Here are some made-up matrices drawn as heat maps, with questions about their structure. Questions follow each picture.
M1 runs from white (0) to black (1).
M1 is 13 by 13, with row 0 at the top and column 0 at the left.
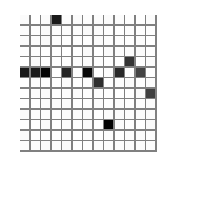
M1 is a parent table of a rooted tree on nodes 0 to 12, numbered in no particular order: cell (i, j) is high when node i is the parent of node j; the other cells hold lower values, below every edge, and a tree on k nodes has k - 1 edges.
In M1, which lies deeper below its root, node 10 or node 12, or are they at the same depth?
node 12
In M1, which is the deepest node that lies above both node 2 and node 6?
5
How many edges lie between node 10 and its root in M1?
2
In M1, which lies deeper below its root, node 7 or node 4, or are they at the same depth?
node 7
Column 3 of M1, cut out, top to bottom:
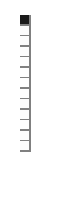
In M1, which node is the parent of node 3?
0
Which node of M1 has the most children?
5
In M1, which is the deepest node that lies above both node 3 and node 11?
5
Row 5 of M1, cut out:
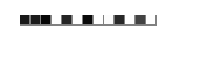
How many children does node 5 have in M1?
7
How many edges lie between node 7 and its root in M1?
2
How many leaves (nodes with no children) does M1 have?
7
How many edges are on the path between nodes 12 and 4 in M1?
4
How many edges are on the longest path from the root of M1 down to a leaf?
3
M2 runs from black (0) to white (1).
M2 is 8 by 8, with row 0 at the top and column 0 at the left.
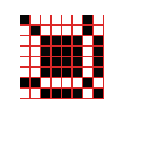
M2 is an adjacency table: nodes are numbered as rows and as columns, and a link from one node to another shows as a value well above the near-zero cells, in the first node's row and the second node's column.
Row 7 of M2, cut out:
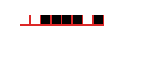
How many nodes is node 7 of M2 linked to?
3
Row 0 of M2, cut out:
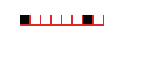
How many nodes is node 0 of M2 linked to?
6
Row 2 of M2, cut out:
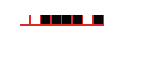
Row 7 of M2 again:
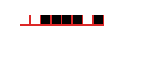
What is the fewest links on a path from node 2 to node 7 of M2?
2
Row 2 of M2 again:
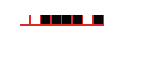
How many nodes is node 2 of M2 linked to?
3
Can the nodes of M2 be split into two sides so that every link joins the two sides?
no
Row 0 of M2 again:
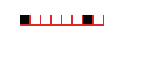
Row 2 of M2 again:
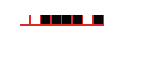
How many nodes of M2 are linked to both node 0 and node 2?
1
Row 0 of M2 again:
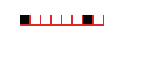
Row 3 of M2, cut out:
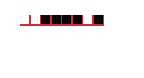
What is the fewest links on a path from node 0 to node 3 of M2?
1
